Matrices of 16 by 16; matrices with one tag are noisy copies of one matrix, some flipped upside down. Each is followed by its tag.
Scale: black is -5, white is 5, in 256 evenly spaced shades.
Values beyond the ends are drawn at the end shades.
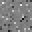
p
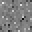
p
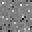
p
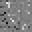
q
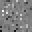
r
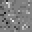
q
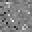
q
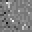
q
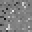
q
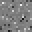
p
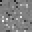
r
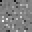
r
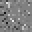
q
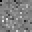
r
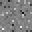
p
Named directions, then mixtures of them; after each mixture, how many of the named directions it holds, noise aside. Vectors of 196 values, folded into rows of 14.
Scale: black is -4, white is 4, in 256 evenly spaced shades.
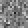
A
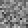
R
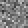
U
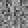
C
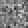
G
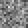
three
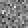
two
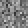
one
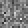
three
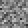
one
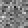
three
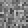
three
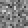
three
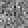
three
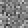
two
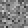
one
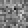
one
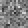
two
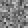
three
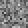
three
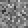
three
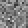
two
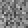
three
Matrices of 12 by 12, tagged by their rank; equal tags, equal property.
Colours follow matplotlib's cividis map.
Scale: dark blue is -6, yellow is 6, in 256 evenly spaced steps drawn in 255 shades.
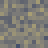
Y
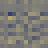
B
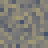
Y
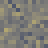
Y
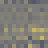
B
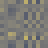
B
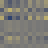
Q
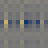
Q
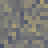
Y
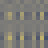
Q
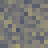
Y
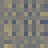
B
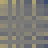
Q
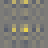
Q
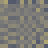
B
